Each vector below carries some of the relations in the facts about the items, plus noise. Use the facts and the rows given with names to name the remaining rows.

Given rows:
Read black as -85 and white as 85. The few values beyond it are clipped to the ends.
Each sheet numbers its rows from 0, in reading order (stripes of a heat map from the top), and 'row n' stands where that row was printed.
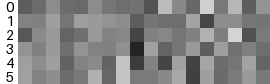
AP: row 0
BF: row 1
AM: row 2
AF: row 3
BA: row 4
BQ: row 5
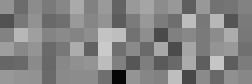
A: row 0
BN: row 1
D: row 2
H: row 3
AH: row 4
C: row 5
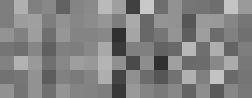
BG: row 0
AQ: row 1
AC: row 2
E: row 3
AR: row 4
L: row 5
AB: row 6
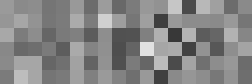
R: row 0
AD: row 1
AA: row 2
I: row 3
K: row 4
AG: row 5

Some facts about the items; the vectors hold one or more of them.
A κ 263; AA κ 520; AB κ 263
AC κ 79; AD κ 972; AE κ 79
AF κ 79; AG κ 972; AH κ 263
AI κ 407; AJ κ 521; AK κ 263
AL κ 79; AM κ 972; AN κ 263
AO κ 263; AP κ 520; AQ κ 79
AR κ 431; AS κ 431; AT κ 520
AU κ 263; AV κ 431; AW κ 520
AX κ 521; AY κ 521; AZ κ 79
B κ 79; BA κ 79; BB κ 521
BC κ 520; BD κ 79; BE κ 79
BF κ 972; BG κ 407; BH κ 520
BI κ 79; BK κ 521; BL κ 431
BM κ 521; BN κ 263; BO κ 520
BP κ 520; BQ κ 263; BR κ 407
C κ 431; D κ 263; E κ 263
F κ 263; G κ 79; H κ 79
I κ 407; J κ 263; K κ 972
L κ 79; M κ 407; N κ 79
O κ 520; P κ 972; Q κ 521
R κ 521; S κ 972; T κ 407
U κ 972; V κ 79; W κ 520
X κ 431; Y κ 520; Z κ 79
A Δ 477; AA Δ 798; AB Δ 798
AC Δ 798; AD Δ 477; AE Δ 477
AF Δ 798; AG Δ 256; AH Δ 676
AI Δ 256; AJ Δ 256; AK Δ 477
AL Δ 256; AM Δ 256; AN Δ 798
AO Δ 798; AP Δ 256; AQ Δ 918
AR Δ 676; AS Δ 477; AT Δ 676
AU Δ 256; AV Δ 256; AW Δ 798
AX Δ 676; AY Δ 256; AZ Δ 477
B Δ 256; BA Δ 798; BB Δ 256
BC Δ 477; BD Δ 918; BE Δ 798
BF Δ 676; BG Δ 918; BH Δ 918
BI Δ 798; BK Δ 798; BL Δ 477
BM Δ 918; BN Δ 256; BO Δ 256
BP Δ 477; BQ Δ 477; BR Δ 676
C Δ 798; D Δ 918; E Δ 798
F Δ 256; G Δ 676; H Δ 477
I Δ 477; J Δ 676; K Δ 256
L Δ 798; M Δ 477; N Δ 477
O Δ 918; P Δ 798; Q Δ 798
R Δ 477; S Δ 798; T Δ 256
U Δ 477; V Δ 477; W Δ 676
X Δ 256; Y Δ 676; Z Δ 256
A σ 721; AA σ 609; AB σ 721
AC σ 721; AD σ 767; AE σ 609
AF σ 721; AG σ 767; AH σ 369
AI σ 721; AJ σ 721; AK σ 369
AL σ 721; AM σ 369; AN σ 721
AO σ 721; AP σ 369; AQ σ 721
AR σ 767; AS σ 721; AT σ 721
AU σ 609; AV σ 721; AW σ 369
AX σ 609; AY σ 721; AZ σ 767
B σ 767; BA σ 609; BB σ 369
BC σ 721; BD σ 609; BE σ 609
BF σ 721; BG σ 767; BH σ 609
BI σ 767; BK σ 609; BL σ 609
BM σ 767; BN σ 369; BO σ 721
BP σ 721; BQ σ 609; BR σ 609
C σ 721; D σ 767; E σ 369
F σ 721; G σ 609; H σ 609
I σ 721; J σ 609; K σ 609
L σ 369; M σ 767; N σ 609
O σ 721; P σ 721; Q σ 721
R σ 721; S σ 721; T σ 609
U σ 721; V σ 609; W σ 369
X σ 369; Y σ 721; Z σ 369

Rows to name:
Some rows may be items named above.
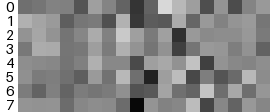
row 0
AI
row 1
BK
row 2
AD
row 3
B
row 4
AS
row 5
BR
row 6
AW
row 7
C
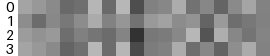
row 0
BL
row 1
A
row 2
Q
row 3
BL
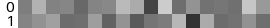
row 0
BG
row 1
AU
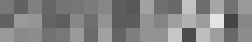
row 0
AW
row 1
BB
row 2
R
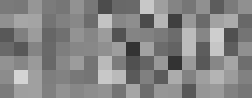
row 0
BO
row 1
BD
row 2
Z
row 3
W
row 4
J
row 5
BM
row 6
AQ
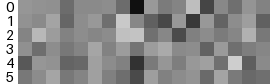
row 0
C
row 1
G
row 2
D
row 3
A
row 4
X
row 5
AL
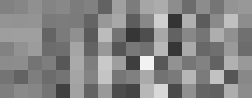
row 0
O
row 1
BH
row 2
AX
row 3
AU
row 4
M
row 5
AK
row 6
T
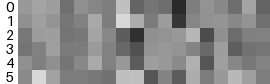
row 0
BI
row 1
AZ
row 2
AV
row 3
F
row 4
U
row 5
BM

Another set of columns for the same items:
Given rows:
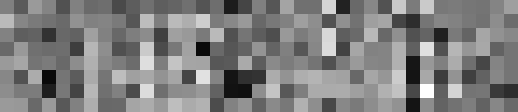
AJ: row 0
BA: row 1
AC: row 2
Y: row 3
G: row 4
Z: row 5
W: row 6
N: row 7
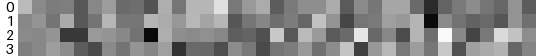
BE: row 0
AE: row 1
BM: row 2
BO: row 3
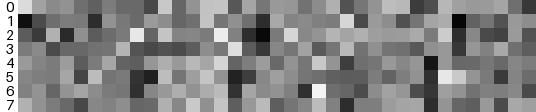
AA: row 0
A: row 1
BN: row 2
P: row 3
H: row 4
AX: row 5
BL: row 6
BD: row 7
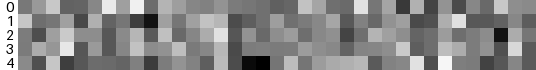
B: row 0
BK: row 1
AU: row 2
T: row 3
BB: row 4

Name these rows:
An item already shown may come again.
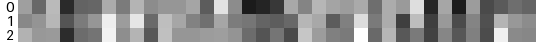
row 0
Z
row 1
B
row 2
BI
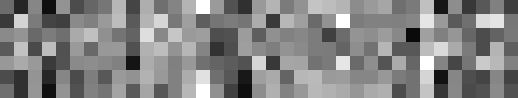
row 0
E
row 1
BG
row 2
G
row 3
BR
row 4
BM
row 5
AK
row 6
E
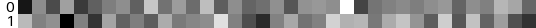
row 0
I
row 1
AW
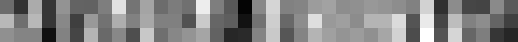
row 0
BN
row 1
AP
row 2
W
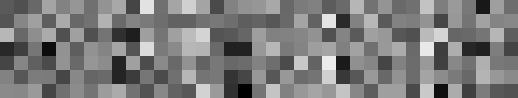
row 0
J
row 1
AV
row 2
BK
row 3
AH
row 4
AS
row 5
Q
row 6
AM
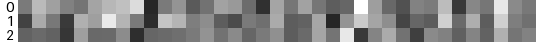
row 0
AG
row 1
AR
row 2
C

